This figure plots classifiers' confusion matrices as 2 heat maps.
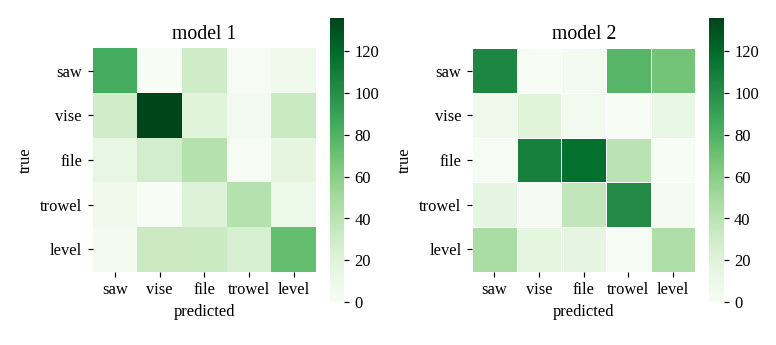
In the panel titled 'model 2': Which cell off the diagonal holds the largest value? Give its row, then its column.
file, vise
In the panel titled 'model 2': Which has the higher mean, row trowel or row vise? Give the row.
trowel
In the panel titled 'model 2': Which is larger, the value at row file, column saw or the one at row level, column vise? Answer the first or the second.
the second
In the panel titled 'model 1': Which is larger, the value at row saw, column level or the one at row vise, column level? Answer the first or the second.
the second
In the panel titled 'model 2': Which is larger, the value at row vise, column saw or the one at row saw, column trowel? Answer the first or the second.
the second
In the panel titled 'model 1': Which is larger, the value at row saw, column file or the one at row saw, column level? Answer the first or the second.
the first
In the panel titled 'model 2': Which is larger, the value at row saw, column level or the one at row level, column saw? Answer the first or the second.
the first
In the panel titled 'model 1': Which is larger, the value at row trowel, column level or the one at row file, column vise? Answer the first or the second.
the second
